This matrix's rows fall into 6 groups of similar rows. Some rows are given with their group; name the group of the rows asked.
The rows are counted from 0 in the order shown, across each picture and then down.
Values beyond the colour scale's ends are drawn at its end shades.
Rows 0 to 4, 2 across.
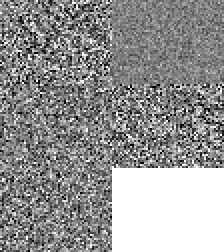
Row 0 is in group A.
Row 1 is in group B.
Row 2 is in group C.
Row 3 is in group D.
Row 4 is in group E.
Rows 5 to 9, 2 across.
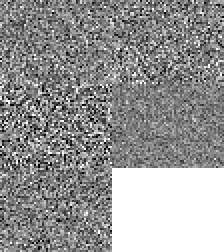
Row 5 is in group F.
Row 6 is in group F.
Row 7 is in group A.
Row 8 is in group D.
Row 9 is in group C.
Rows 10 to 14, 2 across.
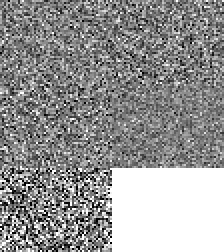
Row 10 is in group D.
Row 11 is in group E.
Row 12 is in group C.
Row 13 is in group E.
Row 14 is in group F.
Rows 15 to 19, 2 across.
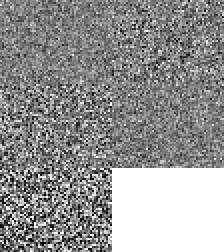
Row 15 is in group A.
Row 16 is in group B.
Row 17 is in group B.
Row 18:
E
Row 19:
E
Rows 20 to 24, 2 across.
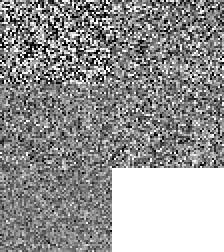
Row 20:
A
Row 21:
C
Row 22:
E
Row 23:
B
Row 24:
C
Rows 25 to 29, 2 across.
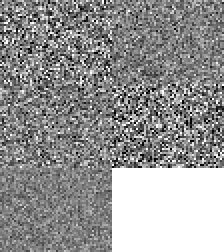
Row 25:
A
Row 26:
E
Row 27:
C
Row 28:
E
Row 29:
E
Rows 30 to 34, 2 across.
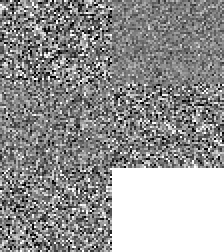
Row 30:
C
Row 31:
C
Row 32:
B
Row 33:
D
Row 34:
F
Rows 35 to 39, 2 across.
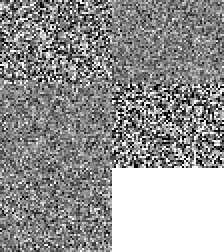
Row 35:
C
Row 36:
B
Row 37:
A
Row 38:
D
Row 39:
A
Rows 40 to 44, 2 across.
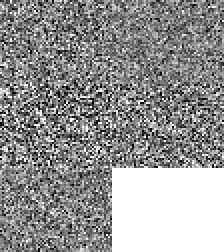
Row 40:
C
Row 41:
C
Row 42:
C
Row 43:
D
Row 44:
A
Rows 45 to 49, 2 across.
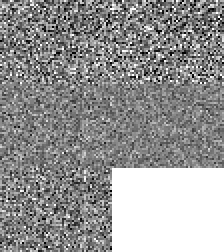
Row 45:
C
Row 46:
C
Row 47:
B
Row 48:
D
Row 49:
B
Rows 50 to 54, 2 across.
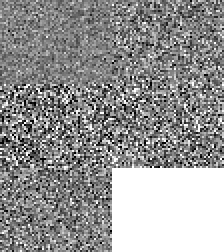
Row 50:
B
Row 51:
A
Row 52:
E
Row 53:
F
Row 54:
C
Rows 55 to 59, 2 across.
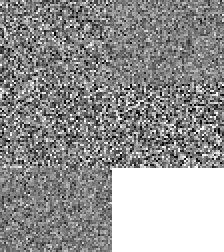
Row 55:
D
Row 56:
B
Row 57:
C
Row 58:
D
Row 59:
E
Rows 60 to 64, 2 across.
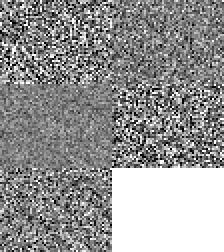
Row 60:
F
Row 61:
E
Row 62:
D
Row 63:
E
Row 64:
D
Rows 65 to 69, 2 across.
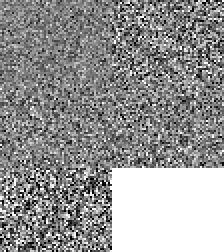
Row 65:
B
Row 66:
D
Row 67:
A
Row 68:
B
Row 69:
B
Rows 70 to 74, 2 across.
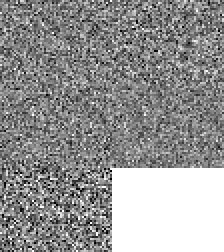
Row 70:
D
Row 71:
B
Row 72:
A
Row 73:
A
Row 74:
D
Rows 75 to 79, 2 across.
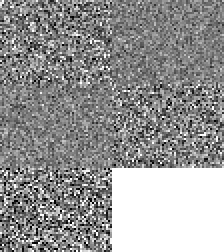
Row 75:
A
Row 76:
E
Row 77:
F
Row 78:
A
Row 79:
D
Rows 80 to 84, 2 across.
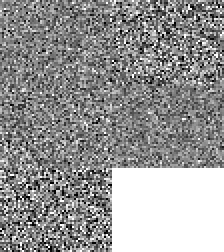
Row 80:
B
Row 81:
A
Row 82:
F
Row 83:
C
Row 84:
A
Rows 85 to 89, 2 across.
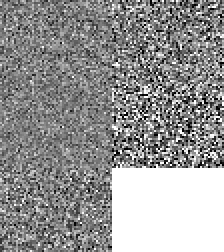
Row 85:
D
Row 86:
C
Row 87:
D
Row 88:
B
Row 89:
B
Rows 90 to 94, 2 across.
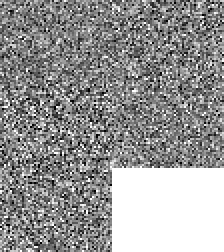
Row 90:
E
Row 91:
C
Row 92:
A
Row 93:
F
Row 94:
F
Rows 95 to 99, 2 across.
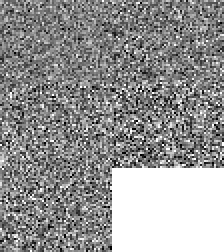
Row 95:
E
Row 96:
E
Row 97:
F
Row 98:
E
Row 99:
B
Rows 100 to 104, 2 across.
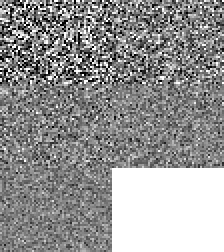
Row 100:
E
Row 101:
E
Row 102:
C
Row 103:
B
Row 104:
D
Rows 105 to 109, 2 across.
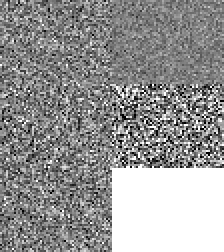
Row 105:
D
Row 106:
E
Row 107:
E
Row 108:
F
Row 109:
D
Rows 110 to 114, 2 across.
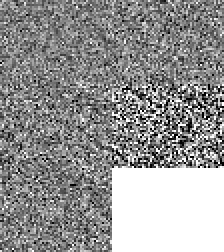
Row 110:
A
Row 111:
A
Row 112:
D
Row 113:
B
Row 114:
D
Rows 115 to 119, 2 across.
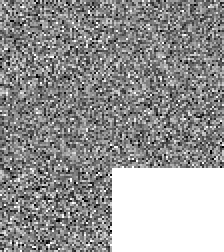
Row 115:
F
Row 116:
C
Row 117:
C
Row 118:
C
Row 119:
C
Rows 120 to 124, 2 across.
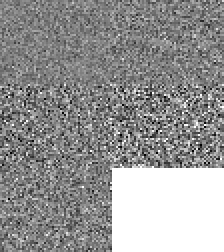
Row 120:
B
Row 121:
D
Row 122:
E
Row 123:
F
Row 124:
B
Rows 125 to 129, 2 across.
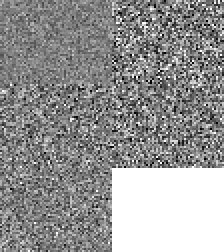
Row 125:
A
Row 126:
A
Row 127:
C
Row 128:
A
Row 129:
F
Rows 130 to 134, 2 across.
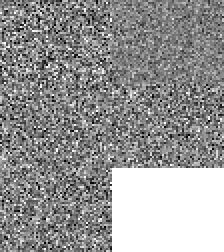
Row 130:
B
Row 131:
B
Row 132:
F
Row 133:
C
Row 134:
B
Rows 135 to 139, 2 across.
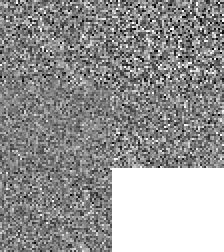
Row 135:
D
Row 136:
B
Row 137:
B
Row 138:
F
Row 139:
D
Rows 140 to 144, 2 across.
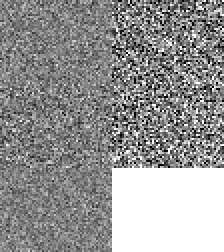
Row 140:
F
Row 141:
D
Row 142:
E
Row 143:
F
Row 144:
F
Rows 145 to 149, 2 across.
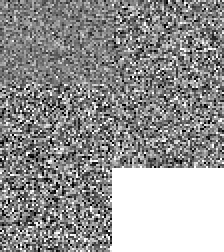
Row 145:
D
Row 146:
A
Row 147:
E
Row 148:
F
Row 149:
A
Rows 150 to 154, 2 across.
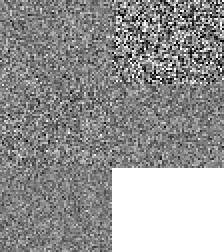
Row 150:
F
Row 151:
A
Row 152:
B
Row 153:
C
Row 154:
E
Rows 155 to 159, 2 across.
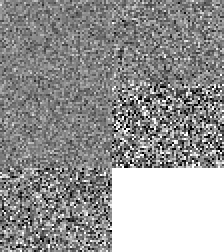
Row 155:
A
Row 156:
F
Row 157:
A
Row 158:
A
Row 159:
C
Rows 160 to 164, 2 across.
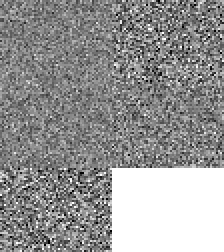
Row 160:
F
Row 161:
C
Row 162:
A
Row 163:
A
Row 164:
C
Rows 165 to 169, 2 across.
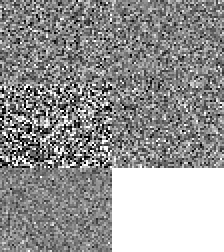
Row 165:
B
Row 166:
A
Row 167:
E
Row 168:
F
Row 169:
F
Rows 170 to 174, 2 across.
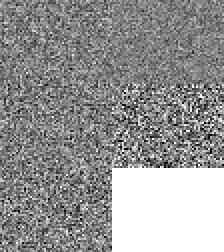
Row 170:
A
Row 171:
B
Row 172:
D
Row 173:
F
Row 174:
B
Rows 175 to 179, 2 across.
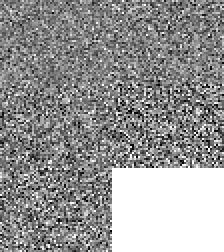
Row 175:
F
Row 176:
C
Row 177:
E
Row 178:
D
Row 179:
C
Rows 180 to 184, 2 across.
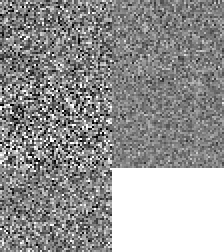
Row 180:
E
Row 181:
A
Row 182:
F
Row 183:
B
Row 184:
F
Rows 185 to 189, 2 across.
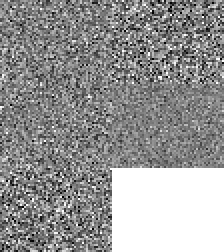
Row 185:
F
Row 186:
C
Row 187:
F
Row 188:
F
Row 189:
E
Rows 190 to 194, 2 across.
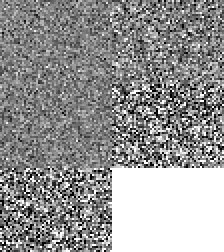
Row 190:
B
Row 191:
C
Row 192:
E
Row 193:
C
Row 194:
E
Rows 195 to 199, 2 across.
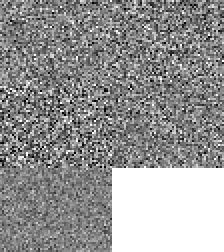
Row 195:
F
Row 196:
C
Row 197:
E
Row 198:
D
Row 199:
A
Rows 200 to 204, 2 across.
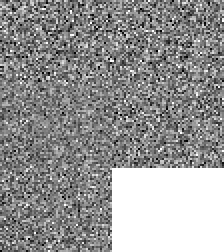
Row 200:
C
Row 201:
B
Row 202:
E
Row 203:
B
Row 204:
E
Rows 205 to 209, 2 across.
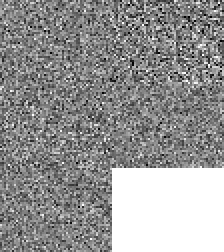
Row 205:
B
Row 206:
D
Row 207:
A
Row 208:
A
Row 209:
D
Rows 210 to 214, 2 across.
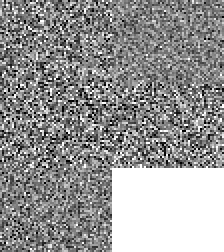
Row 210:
B
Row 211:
F
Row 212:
D
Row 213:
F
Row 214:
E
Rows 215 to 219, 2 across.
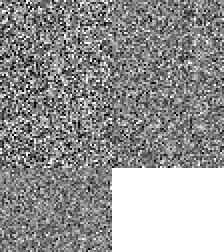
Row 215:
E
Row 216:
B
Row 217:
E
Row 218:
E
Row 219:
B
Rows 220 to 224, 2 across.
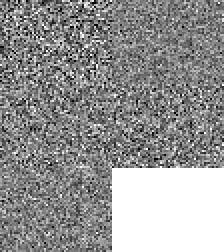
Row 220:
D
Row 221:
B
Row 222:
A
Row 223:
E
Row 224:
B
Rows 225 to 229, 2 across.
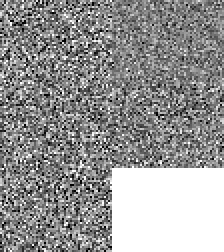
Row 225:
F
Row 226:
A
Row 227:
A
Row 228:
C
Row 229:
B
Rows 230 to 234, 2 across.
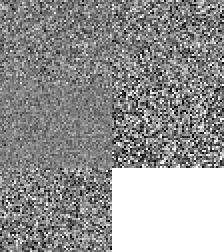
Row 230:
C
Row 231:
C
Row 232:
A
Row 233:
E
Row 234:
B
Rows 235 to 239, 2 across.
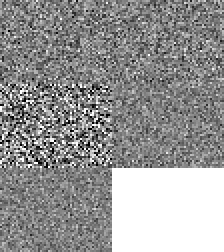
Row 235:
B
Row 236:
A
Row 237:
F
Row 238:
A
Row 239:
F
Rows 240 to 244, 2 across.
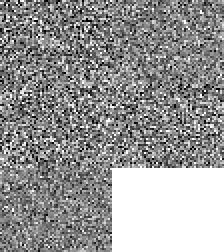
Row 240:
D
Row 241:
F
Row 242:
F
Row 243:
F
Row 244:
A
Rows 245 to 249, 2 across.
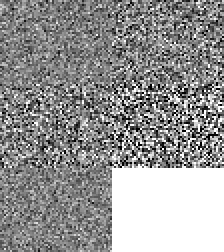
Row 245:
C
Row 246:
D
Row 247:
B
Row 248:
F
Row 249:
A
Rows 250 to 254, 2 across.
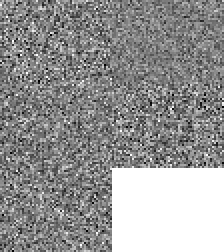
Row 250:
A
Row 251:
D
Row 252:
E
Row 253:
B
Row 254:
D
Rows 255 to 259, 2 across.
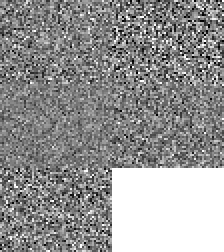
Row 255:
E
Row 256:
D
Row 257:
E
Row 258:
E
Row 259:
D
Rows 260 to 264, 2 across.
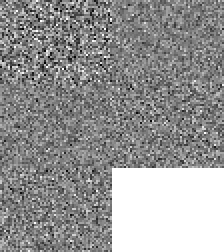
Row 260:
B
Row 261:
A
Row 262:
B
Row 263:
D
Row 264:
F
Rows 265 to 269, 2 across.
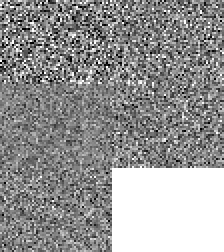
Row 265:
A
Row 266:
F
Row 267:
B
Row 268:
F
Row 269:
D
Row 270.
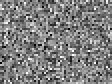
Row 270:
A
